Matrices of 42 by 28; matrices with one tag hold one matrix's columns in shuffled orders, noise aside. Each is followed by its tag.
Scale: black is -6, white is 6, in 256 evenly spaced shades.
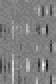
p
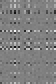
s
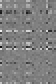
s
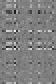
s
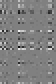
s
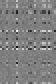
s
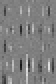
p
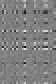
s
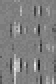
p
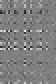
s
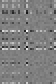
s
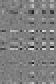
s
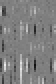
p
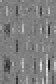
p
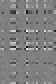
s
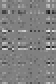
s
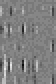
p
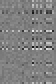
s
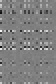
s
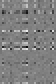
s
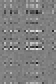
s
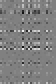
s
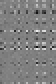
s
